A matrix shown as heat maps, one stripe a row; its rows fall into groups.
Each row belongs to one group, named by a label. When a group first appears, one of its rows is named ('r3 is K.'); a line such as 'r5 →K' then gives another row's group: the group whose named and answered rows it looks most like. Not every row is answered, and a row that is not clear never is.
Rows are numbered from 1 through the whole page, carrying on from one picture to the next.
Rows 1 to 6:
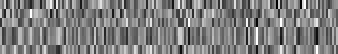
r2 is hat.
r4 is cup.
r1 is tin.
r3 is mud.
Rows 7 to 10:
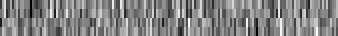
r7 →tin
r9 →mud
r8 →tin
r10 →mud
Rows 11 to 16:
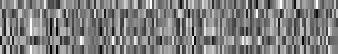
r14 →hat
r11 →mud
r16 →hat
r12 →cup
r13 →hat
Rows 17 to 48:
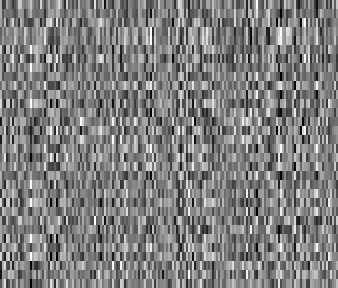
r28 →hat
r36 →cup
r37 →hat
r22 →hat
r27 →cup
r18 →cup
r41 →cup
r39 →hat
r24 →hat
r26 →mud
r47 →mud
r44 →mud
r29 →cup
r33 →mud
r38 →mud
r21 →mud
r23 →tin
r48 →tin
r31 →tin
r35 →mud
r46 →tin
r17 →cup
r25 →cup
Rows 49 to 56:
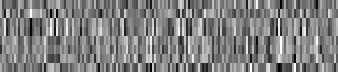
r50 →hat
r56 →cup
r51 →tin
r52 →tin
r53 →mud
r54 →mud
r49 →cup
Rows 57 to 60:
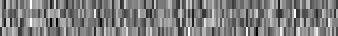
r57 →hat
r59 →hat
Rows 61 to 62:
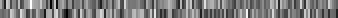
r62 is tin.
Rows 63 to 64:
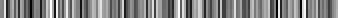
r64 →tin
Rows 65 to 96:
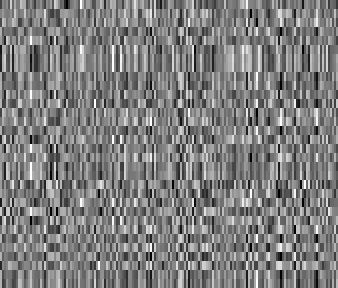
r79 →cup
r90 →mud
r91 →cup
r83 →hat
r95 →cup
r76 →cup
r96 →cup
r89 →tin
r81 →hat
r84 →hat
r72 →tin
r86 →cup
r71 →tin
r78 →mud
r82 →mud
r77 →mud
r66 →mud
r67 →mud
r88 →hat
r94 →mud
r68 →cup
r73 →cup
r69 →hat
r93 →cup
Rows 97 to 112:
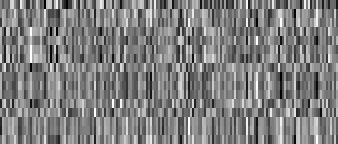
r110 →mud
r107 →cup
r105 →cup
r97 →tin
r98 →mud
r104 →tin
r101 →cup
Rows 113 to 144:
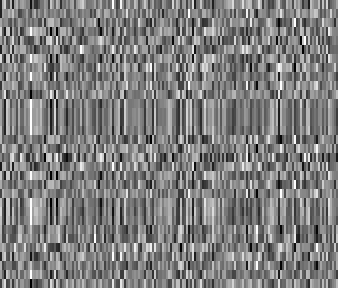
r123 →tin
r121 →hat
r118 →tin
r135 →hat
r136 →hat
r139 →cup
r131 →tin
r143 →hat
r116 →hat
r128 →cup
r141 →tin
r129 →mud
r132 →hat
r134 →mud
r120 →mud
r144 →tin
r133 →cup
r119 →hat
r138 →cup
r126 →hat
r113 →tin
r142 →cup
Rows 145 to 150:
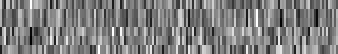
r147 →cup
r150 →mud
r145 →hat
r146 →cup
